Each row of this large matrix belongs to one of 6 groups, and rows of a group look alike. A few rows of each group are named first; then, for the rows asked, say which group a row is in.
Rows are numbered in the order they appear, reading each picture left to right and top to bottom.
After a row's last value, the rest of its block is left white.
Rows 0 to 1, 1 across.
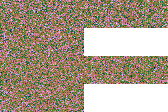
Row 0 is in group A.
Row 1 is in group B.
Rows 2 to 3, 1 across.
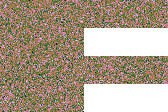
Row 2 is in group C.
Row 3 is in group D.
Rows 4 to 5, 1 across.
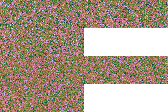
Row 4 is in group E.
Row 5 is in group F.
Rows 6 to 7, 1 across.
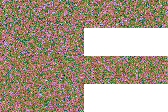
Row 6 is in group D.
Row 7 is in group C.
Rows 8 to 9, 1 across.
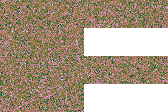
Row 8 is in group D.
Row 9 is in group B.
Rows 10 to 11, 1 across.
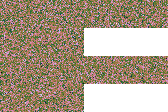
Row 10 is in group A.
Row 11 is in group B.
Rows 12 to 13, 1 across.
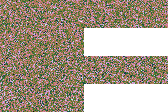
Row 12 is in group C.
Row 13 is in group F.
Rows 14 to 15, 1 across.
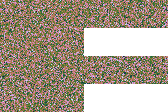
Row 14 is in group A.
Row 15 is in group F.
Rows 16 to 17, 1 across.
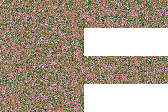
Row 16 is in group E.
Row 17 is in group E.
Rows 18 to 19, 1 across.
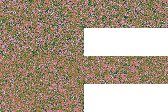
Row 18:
F
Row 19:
E
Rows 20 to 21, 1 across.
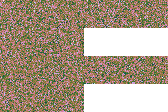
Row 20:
E
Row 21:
F
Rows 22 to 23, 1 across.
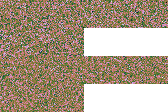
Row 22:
B
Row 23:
F
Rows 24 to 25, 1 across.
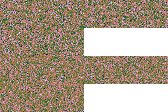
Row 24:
F
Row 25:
C
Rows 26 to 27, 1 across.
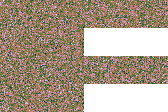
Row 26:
E
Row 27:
A
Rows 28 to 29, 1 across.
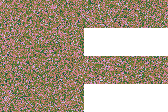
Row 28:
E
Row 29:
D
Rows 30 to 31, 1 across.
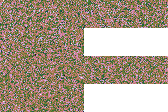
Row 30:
E
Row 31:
C
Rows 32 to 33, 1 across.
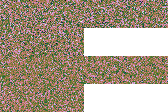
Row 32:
C
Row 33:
F
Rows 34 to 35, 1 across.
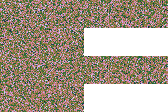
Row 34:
A
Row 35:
A
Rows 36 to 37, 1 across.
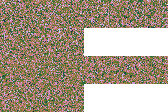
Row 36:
A
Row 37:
F
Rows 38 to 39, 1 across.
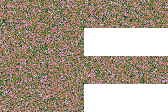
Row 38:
F
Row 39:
B
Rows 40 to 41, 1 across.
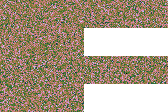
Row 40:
C
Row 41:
A
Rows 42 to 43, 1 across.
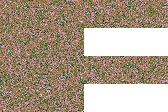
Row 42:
C
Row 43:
B
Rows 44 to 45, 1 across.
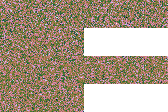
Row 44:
A
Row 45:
C
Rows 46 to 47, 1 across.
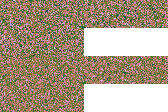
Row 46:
F
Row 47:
F
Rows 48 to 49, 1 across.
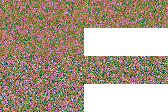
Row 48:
D
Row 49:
F
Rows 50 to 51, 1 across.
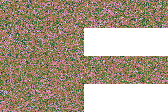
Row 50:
D
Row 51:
B
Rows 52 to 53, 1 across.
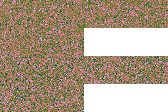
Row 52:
E
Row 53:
D
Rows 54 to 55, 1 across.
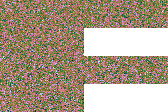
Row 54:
A
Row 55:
E
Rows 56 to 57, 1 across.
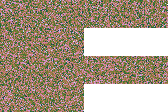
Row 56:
A
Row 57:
D
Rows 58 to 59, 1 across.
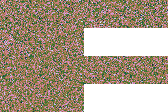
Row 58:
D
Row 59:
F
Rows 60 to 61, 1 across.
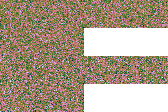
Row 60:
B
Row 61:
E
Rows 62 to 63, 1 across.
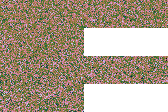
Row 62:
F
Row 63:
B
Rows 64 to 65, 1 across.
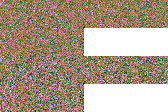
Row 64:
E
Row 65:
E
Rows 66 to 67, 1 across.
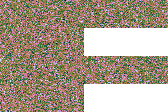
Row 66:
C
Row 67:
E
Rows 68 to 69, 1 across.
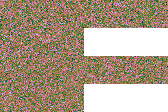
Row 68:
B
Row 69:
D
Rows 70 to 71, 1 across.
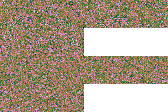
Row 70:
E
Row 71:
B
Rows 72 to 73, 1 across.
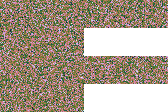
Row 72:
A
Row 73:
C
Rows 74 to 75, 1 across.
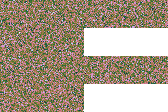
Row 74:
F
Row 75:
A
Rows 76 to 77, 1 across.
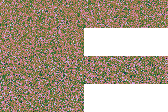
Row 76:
E
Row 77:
F
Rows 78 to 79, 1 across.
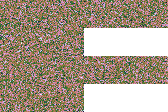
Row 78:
B
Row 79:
C
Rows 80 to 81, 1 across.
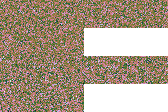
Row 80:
D
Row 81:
E
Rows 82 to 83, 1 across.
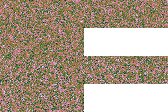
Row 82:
C
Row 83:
E
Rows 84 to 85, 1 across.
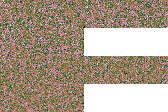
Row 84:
E
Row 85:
A
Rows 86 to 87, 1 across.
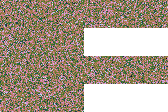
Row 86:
D
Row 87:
B
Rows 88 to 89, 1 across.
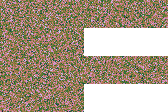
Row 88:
A
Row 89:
B
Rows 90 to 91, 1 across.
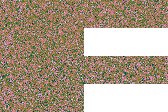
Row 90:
D
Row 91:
F
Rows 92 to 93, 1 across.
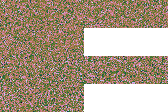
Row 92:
D
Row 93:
F
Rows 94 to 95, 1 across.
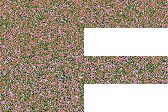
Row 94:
C
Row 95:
C
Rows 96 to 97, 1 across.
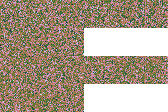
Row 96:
A
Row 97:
C
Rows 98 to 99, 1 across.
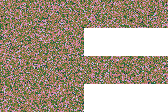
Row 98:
B
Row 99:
A
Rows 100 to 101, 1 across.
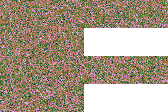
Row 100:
C
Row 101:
B
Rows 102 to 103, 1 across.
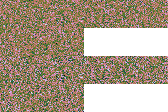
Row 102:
C
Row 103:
C
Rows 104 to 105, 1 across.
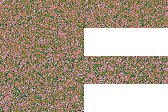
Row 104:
E
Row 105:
D
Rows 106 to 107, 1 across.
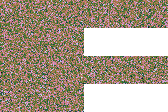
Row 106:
A
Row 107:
B
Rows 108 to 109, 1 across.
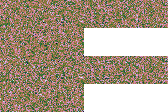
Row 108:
C
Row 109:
C
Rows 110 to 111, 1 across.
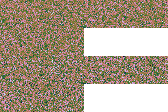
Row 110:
F
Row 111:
F
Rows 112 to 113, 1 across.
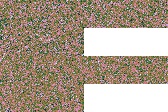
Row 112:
B
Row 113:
E
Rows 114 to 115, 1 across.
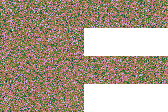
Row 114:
A
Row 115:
D
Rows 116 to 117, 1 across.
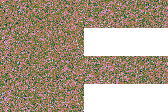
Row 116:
D
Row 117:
D
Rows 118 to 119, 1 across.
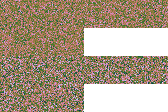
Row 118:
D
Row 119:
A
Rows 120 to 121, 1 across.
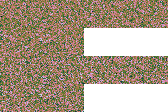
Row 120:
B
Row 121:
B
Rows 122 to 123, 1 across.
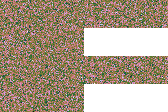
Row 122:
D
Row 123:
F
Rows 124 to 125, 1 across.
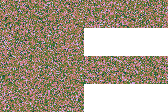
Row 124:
D
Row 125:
F
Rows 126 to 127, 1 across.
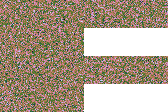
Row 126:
C
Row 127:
D
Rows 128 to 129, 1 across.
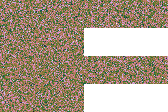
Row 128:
A
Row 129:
F
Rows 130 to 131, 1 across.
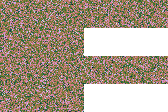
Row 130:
A
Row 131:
B
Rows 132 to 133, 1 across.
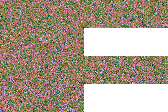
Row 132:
B
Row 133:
F
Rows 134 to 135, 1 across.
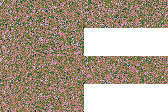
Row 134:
E
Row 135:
E
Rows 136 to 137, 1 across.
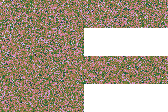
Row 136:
E
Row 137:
F
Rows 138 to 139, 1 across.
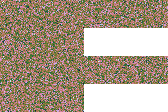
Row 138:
D
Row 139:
E
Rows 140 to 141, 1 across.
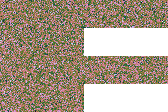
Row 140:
F
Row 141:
E
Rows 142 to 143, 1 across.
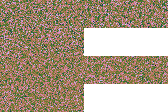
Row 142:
A
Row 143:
D
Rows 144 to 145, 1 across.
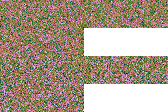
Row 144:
B
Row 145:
A
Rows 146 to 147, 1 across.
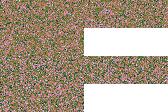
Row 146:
D
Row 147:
A
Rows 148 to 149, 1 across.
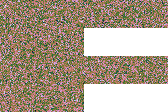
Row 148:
C
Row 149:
E
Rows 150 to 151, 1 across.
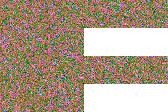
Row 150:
F
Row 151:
C
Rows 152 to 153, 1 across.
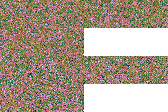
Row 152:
A
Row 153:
E
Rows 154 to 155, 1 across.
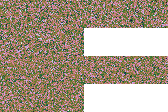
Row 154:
B
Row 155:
F
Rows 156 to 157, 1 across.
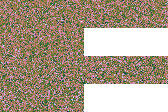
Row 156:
C
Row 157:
F
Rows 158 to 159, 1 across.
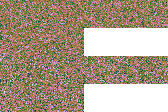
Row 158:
B
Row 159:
E
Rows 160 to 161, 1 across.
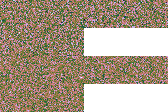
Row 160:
F
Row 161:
C
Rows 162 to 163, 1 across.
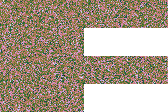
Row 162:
E
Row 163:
C
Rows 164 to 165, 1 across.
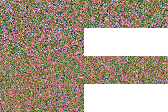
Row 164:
A
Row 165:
C
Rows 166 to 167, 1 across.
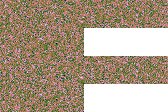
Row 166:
C
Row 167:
C
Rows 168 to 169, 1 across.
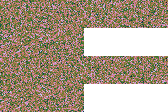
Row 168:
B
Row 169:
B
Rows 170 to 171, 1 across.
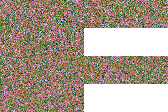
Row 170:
C
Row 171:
A
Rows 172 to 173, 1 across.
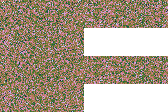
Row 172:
D
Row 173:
D
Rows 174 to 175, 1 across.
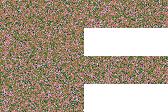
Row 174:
D
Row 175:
A
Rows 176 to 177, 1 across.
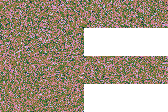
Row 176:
B
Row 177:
C
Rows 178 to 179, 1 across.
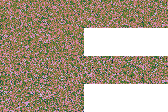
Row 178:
B
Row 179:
B
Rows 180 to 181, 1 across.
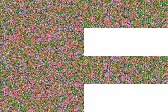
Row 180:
A
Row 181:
A
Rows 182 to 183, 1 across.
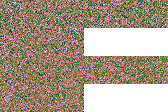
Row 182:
A
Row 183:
D
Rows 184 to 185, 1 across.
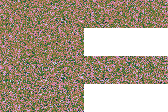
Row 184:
C
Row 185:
C
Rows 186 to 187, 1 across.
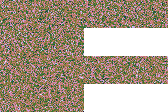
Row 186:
F
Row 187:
C
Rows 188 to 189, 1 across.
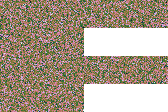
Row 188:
B
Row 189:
A
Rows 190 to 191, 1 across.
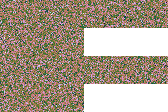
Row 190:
F
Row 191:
A
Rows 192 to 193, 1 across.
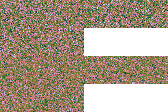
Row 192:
A
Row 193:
F
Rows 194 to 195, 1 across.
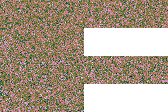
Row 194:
D
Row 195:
B
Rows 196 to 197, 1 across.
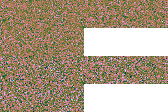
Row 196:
F
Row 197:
F
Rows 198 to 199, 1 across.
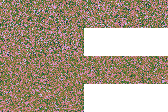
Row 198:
E
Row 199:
B
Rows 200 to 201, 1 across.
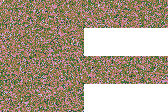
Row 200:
E
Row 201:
B
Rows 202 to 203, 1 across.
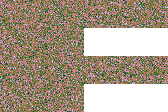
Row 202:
F
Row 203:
F
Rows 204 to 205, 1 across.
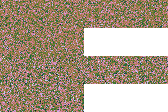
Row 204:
D
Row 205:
E
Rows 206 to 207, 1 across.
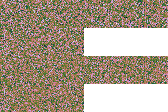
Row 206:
A
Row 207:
A
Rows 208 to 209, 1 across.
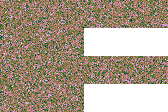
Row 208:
B
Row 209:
A
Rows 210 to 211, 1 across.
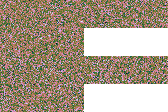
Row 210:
C
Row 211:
A
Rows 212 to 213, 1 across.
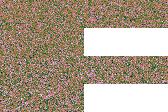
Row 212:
F
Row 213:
B
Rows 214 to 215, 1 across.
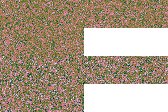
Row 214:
D
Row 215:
E
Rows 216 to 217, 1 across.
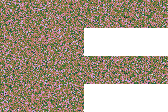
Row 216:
A
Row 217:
A
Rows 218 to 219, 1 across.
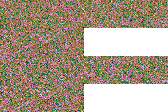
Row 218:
B
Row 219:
B
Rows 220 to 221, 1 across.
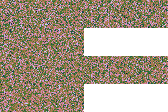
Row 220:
A
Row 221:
A
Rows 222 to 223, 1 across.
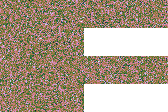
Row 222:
C
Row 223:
E
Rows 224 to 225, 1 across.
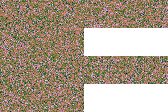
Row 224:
D
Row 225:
A
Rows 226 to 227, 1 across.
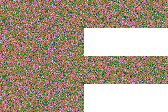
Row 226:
F
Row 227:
F
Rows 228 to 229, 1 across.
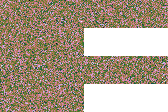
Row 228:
C
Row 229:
A
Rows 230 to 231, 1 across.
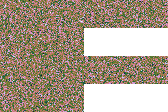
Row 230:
C
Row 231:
F
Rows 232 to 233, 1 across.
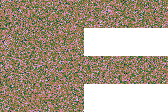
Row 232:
D
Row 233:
A
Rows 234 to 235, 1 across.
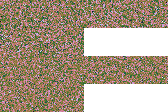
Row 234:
B
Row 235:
F
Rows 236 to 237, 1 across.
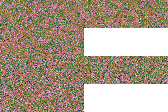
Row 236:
E
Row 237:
A
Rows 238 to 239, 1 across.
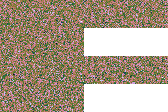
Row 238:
C
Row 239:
F
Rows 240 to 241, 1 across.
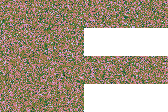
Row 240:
F
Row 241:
C
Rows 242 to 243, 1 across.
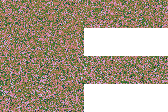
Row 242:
D
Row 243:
B
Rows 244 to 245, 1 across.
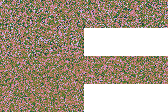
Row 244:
E
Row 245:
D
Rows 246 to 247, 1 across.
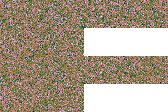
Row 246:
F
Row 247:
F
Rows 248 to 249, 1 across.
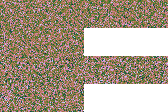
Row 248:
A
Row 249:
D
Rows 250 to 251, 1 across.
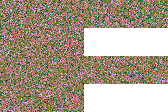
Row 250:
A
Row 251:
B
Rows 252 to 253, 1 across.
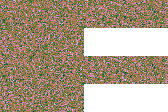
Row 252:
F
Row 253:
F
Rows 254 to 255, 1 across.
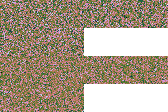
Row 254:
A
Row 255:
B
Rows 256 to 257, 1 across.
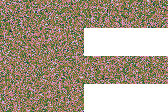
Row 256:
A
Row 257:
C
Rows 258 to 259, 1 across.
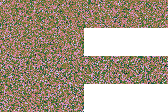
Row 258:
E
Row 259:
A
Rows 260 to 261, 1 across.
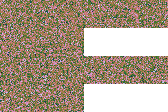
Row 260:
E
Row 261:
B
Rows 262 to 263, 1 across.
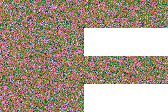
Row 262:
E
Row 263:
F
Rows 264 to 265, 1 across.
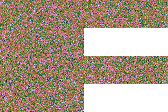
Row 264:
E
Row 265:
D
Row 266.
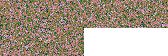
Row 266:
B
